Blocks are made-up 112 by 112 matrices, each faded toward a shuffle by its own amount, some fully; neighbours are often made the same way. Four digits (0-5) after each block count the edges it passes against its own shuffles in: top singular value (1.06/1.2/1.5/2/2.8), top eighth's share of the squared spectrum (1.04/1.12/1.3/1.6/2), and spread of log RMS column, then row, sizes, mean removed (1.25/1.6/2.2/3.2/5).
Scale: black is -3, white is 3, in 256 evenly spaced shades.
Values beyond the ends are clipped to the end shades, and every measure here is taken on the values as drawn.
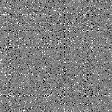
4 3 2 2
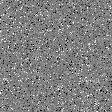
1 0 0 0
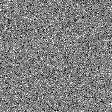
3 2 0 0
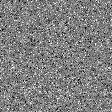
0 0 0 0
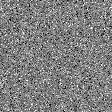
1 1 0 0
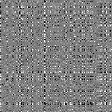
5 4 4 4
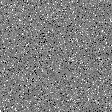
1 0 0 0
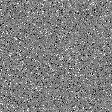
3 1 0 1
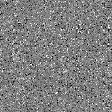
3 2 1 1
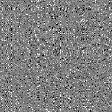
4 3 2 2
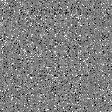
4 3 2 1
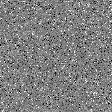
2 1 0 0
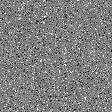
2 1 0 0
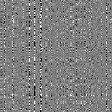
5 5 4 3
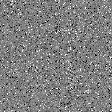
3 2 2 1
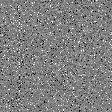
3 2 1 0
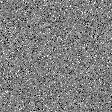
0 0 0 0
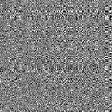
5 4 3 3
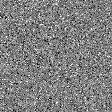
3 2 0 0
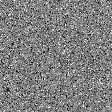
1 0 0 0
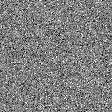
2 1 0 0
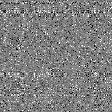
4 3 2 2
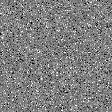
3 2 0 0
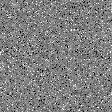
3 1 0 0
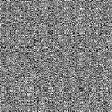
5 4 2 3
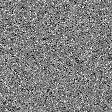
1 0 0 0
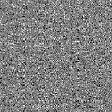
4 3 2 2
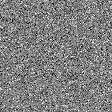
2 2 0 0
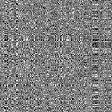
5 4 3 3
